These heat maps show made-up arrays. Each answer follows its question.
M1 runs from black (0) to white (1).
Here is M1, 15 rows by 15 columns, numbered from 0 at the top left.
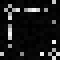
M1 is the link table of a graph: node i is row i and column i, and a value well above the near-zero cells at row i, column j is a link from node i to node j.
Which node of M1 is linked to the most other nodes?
node 2
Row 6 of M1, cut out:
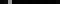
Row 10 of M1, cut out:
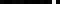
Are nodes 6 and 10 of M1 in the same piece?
no
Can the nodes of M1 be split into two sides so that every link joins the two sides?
yes
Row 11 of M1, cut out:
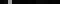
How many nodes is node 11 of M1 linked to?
1
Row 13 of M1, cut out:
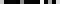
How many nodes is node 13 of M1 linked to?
5
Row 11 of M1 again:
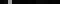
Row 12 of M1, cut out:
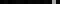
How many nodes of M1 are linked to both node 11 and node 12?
0
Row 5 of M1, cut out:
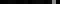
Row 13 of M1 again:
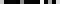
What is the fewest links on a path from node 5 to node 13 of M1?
1
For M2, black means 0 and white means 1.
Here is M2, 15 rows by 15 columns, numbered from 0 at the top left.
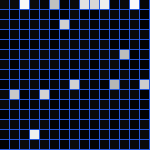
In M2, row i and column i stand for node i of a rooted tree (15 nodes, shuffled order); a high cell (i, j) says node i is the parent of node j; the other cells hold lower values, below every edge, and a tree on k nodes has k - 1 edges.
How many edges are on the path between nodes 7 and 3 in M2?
4
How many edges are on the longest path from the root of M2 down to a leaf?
2
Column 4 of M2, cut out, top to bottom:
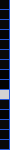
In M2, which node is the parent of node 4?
9
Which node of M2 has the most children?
0
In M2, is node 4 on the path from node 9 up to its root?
no
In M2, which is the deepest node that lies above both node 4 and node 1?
9
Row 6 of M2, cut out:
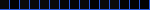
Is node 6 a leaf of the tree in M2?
yes
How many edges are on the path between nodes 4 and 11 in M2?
4
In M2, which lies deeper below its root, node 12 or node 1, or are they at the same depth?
the same depth
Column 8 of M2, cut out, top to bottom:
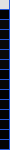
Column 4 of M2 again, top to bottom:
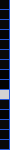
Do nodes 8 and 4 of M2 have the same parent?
no
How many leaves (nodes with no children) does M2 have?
9
